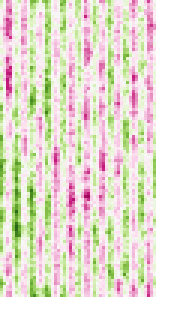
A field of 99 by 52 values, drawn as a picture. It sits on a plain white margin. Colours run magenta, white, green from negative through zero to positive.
Upright stripes repeat 10 times across the table. Streaks run downward. Overall the values sit about 50% of the way up the scale. There is no overall slope.
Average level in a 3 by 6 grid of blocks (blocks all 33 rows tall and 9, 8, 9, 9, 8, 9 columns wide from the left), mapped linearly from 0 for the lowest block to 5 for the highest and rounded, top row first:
0 5 3 1 4 0 / 4 4 1 1 3 2 / 4 5 1 2 4 2
